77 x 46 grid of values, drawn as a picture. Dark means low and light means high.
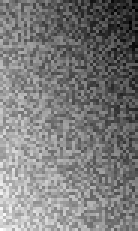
Ninth with the lowest average: top right. Ninth with the highest average: bottom left. Mirror symmetry: none. Slope: up to the bottom left. Stripes: none.
